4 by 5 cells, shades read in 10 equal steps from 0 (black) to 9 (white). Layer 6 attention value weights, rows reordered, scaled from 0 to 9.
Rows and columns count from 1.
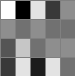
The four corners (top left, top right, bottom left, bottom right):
9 5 2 4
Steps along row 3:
up down up same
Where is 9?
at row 1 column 1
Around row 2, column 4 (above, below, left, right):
2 5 5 4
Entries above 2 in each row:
3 5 5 3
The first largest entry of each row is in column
1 1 2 2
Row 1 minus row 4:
7 -8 7 -6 1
